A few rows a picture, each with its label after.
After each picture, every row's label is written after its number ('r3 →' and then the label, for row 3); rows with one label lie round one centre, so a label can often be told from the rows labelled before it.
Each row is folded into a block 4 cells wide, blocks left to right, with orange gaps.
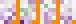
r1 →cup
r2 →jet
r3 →cup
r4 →cup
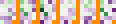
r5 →cup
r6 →jet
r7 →jet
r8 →cup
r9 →cup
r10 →jet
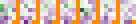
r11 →jet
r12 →cup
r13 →cup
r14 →cup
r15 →jet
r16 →cup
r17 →cup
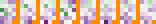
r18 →jet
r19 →cup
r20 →cup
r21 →jet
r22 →cup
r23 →cup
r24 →cup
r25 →cup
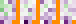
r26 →jet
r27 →cup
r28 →cup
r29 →cup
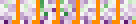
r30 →cup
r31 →cup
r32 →jet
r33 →jet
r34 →cup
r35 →cup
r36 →cup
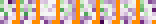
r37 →jet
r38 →jet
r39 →cup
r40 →jet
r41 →jet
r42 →jet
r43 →cup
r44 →jet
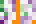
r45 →jet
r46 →jet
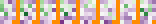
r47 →jet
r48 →jet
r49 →jet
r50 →jet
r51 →cup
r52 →cup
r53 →cup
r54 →jet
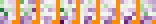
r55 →jet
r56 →jet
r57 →cup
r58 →jet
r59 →cup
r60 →cup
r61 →cup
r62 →jet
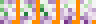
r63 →jet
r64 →jet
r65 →jet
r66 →cup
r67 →cup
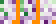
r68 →jet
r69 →jet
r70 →cup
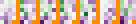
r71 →cup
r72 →jet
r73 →jet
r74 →jet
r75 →jet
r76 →cup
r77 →jet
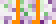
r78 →cup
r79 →jet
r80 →jet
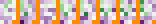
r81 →cup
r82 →jet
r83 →cup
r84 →jet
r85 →jet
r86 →jet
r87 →jet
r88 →jet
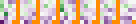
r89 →jet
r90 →cup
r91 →cup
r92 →jet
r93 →cup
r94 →cup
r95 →cup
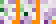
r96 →jet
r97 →jet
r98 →cup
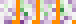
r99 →cup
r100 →jet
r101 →jet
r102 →jet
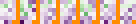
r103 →cup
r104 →jet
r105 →cup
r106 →cup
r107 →jet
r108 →cup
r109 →cup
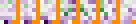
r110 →cup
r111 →cup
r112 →cup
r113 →jet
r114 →jet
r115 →jet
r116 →cup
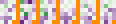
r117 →cup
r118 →jet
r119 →jet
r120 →cup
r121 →cup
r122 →cup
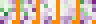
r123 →jet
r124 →jet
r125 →cup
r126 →cup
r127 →jet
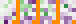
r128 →cup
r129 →jet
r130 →jet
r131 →cup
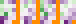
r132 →jet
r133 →cup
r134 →jet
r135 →cup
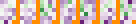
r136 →cup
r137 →cup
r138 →jet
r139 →cup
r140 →jet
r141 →cup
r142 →jet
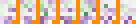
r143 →cup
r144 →cup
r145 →jet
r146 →cup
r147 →jet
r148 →cup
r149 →cup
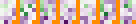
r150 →cup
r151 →jet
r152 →jet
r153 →cup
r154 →cup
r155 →jet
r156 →cup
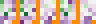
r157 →jet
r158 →jet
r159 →cup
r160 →jet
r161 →cup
